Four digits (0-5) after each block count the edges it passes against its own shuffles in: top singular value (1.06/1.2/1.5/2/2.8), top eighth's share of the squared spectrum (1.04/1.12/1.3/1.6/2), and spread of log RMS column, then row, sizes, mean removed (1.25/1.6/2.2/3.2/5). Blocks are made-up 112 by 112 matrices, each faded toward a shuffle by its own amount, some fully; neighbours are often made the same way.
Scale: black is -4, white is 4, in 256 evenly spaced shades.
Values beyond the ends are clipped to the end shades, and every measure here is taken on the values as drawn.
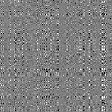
5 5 4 3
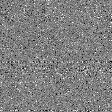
3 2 1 2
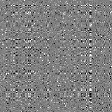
5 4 3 3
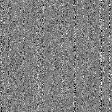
2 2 4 0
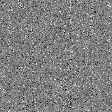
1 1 2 0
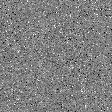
0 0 0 0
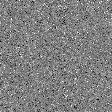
0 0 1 0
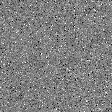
0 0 0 0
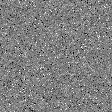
0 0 0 0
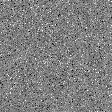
0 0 0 0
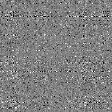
2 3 3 3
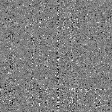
2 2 3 2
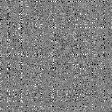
2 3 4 3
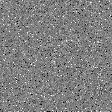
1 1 1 1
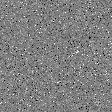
0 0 0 0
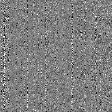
2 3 4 0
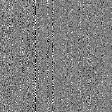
3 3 4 0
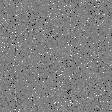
2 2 1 0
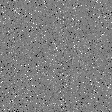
1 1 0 0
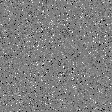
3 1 1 0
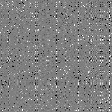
5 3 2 2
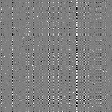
5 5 4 3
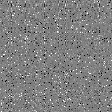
4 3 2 1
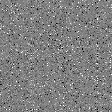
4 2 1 0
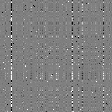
5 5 3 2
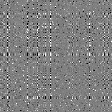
5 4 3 3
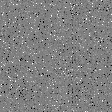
2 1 0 0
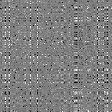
5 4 3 3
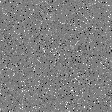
2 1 0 0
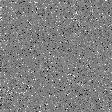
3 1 0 0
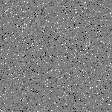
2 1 0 0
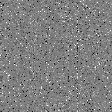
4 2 1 0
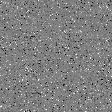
2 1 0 0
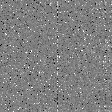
3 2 1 0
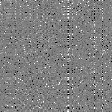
5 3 2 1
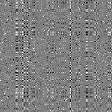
5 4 3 3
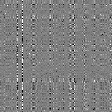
5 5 4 3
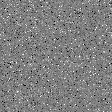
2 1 0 0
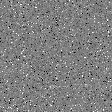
2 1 0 0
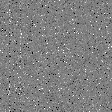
3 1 1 0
